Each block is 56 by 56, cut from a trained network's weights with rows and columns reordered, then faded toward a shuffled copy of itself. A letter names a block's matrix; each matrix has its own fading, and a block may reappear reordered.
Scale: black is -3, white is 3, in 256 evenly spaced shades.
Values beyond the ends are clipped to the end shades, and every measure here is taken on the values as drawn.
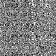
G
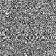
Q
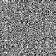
G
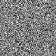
Q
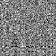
G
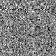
G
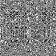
G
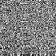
Q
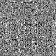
G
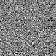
G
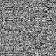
Q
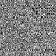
G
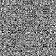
G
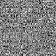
G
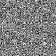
G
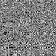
G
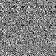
G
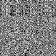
G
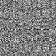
Q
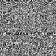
Q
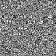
Q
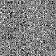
G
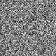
Q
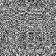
Q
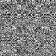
Q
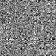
G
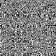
G
